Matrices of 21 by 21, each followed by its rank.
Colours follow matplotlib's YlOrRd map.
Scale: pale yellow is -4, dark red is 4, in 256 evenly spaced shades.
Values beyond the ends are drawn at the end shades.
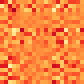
three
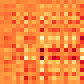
two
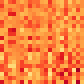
three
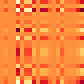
one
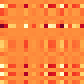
one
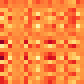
two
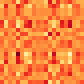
two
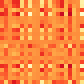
two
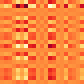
one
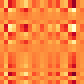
one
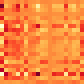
two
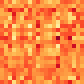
three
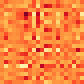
three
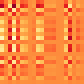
one
